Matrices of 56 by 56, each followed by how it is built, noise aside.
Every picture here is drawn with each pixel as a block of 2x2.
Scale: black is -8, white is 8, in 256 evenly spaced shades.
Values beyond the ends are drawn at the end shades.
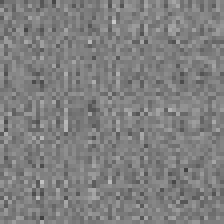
low rank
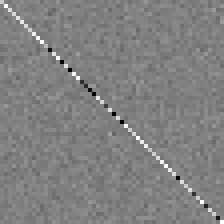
diagonal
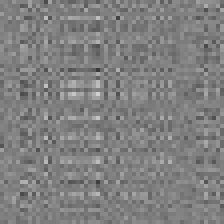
low rank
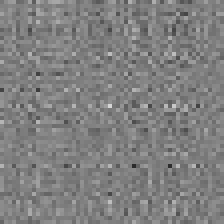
low rank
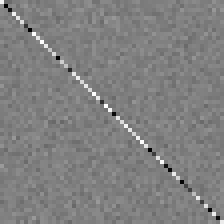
diagonal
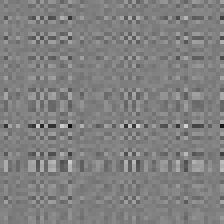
low rank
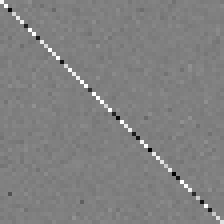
diagonal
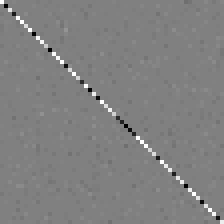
diagonal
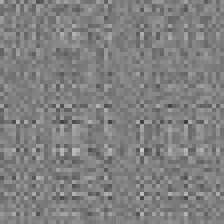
low rank
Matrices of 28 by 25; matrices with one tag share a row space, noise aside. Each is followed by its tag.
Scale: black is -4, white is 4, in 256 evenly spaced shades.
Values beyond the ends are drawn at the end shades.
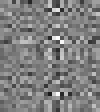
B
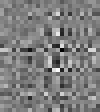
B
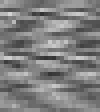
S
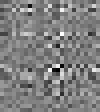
B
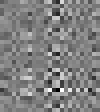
B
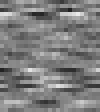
S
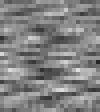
S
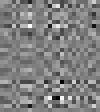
B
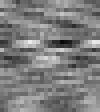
S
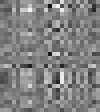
B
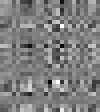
B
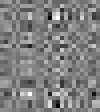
B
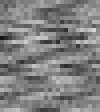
S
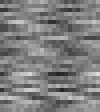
S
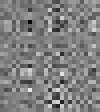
B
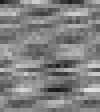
S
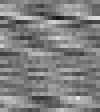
S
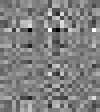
B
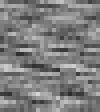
S
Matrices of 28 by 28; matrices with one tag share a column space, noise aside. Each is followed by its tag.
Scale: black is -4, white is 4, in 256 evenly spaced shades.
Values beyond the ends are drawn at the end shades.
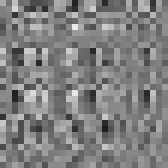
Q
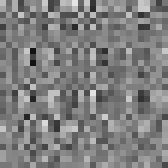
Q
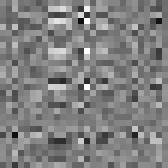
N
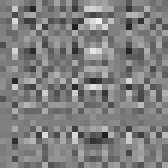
N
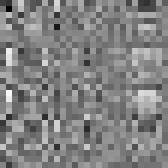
Q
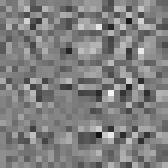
N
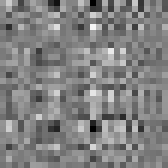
Q
